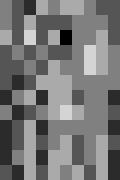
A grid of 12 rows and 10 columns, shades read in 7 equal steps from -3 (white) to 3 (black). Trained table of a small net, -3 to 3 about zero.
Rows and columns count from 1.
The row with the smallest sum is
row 5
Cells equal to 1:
32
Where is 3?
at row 3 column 6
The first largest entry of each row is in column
3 2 6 1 1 2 1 2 1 1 1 2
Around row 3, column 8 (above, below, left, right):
0 -2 0 -1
